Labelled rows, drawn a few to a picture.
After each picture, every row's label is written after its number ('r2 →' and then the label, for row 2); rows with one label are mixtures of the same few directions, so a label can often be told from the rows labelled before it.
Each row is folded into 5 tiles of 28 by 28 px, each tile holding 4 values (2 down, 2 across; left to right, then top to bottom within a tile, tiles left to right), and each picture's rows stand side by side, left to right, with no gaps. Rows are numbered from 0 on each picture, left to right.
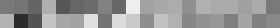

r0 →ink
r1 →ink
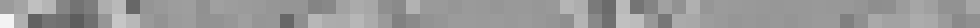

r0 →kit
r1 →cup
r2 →kit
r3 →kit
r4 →cup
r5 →kit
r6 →kit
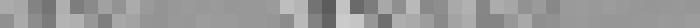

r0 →cup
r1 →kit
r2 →cup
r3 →cup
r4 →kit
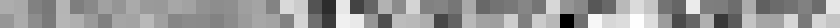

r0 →cup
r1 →kit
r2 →cup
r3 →ink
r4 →kit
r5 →ink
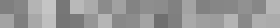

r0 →cup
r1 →ink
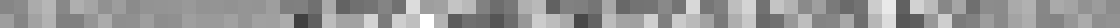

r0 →cup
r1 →ink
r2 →ink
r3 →kit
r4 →ink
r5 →cup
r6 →cup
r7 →cup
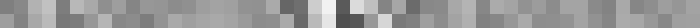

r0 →cup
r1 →kit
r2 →cup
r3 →cup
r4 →cup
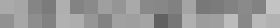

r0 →cup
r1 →ink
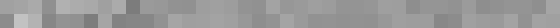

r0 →ink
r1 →kit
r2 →kit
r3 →ink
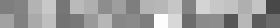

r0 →cup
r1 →ink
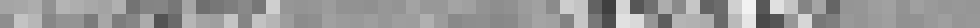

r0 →ink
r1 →ink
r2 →ink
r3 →kit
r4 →cup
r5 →cup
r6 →cup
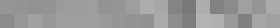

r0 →kit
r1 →cup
